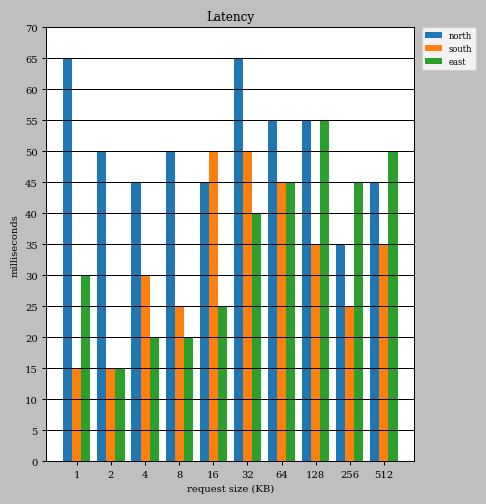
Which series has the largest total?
north
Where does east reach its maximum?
128
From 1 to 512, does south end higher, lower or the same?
higher
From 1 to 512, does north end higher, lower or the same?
lower
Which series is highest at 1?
north
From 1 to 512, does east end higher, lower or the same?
higher
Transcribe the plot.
Title: Latency
x-axis: request size (KB), ticks 1 2 4 8 16 32 64 128 256 512
y-axis: milliseconds, ticks 0 5 10 15 20 25 30 35 40 45 50 55 60 65 70
Legend: north, south, east
Values:
north: 65 50 45 50 45 65 55 55 35 45
south: 15 15 30 25 50 50 45 35 25 35
east: 30 15 20 20 25 40 45 55 45 50
